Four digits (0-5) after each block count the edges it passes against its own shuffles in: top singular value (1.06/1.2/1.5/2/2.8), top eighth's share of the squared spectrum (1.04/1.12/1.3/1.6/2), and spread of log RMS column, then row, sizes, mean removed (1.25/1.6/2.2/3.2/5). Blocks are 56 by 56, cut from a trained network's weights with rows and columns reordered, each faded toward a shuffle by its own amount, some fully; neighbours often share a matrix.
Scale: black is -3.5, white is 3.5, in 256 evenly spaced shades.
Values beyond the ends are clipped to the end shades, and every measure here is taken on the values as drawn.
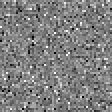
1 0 0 0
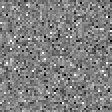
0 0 0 0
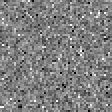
0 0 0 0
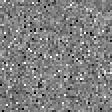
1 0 0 0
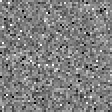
0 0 0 0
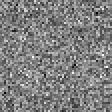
1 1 0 0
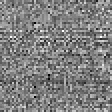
3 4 1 2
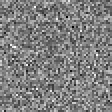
1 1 0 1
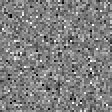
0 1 0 0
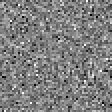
1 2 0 0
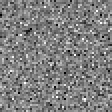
0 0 0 0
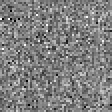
1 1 0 1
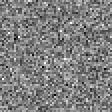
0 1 0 0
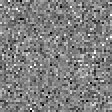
1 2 1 0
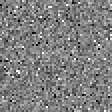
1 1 0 1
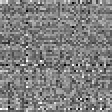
4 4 1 2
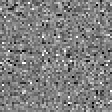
2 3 2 2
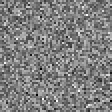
0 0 0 0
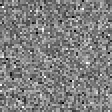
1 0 0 0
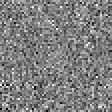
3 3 0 2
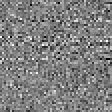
4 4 1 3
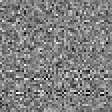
4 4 2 3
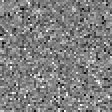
0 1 0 0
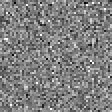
1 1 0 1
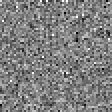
1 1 0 0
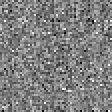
2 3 0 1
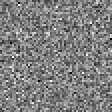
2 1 0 0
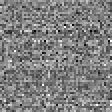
3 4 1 2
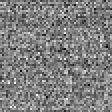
2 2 1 0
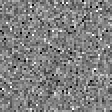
0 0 0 0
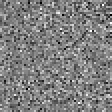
2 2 0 1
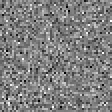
2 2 0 1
